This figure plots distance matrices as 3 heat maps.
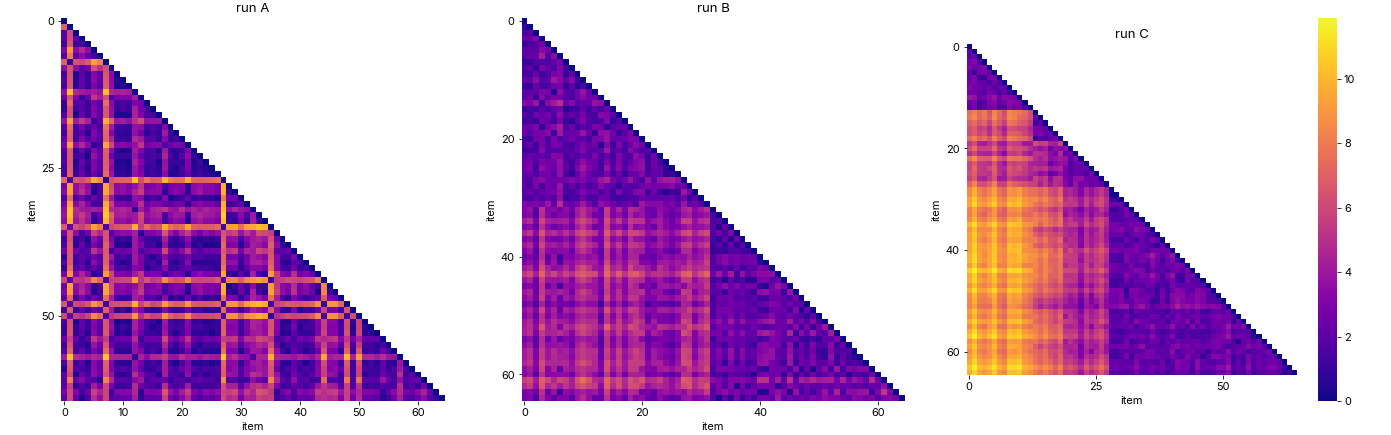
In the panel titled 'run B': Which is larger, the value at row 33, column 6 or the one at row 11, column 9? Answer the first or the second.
the first
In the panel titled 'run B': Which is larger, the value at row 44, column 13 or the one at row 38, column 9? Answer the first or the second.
the second
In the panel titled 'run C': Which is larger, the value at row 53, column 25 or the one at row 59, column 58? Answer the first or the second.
the first
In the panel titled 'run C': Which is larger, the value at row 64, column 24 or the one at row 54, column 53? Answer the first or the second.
the first
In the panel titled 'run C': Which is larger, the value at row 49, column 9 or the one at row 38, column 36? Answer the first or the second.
the first
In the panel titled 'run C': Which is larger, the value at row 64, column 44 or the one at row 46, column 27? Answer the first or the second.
the second
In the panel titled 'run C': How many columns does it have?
65
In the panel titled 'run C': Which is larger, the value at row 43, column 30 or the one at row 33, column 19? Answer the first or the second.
the second
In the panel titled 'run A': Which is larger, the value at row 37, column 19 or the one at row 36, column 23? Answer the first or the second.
the second
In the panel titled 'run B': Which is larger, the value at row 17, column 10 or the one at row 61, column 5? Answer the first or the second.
the second
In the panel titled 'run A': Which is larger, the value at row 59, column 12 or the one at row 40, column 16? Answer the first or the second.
the first
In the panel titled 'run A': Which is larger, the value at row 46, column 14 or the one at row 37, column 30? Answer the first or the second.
the first
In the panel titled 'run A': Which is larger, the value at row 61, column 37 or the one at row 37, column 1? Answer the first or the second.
the second
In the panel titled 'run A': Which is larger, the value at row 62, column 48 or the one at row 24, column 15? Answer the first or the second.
the first
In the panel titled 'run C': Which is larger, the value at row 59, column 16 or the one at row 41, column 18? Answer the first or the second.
the second
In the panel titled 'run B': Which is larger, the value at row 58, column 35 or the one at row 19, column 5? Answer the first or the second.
the first
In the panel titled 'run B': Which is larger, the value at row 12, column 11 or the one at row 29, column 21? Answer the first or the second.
the first
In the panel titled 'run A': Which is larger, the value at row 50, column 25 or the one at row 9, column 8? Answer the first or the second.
the first
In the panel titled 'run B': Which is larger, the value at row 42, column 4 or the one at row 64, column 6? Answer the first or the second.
the first
